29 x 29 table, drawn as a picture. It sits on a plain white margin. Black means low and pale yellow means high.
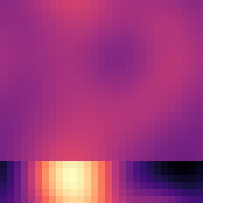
Ninth with the lowest average: bottom right. Stripes: none. Ninth with the highest average: bottom middle. Seam: horizontal, 80% of the way down, the top part calmer. Mirror symmetry: none.
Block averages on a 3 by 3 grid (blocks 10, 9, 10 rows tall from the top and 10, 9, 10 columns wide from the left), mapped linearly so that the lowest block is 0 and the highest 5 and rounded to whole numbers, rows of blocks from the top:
3 3 3 | 2 3 3 | 4 5 0
